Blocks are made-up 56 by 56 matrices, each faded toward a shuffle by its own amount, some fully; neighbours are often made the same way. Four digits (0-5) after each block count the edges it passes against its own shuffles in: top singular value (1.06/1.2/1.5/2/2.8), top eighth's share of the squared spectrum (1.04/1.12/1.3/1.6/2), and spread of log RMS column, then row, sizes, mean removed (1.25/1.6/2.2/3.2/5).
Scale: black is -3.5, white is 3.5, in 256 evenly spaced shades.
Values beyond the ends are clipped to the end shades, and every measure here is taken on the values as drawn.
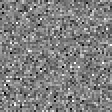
0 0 0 0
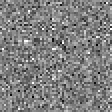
3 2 1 0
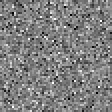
1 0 0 0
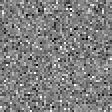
2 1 0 0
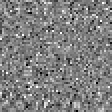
3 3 1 1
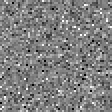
0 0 0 0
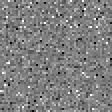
0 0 0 0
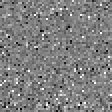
1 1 0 1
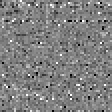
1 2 0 2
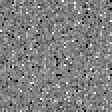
0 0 0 0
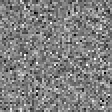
0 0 1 0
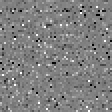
2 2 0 1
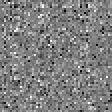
3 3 1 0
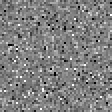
1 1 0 0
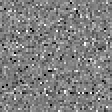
2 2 0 1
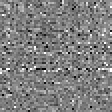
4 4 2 2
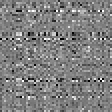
4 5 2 3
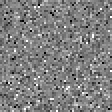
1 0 0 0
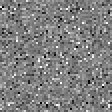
2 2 0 1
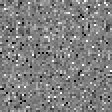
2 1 0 0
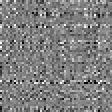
4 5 2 3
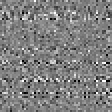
4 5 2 3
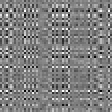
5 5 4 4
